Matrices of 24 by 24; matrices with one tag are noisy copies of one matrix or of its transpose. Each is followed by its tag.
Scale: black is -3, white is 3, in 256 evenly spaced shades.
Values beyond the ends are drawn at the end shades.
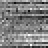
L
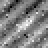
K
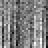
L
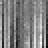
L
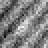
K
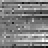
L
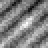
K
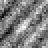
K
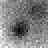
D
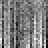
L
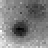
D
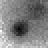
D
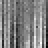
L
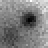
D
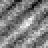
K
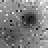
D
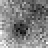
D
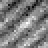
K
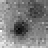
D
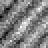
K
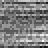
L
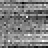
L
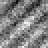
K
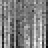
L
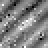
K
